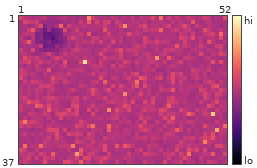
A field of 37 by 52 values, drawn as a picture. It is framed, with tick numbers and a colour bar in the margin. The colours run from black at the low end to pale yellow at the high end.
Ninth with the lowest average: top left. Histogram: skewed, a long tail of high values. Stripes: none. Average level on the scale: 50%. Dips: one, in the top left. Mirror symmetry: none.
